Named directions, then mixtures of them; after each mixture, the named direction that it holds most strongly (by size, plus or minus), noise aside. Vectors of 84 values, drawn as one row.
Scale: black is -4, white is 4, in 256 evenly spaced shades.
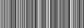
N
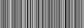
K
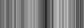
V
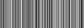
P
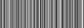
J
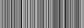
P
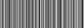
J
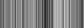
V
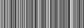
N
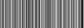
J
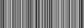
P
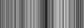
V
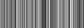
N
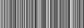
N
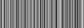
J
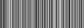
P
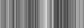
V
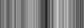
V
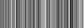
N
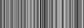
J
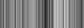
V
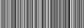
N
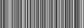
J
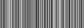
P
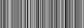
K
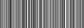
K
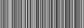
K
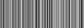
P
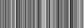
N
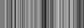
V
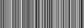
P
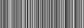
K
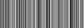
N
